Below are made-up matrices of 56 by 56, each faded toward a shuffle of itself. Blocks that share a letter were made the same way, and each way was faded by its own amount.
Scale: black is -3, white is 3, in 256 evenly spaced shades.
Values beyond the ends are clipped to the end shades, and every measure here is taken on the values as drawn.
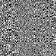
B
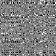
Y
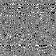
Y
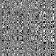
B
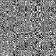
B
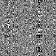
B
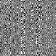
B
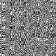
B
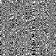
B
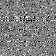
Y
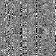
B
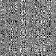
B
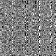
B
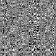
B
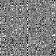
B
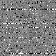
Y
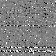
Y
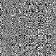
B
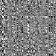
B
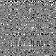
Y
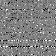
Y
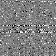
Y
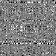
Y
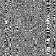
B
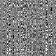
B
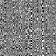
B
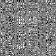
B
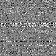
Y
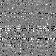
Y
